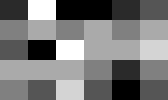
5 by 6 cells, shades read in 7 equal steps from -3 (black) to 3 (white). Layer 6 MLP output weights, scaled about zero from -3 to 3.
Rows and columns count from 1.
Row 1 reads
-2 3 -3 -3 -2 -1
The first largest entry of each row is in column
2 2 3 1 3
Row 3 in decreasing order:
3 2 1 1 -1 -3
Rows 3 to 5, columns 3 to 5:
3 1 1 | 1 0 -2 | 2 -1 -3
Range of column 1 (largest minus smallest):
3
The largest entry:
3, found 2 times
